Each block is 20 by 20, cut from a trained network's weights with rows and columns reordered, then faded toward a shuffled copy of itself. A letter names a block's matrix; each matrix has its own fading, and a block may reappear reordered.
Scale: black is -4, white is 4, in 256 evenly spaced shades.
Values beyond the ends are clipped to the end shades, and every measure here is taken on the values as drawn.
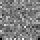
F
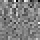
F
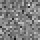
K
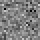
K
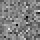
K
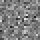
F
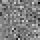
K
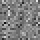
F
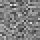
F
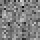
F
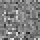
F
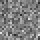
F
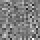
F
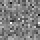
K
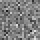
K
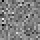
K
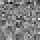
F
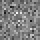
K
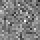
K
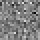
F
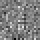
F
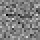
F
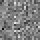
F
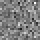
K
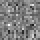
F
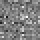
F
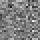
F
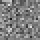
F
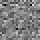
F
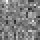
F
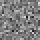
K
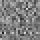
F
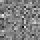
F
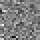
F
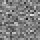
F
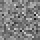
K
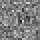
F
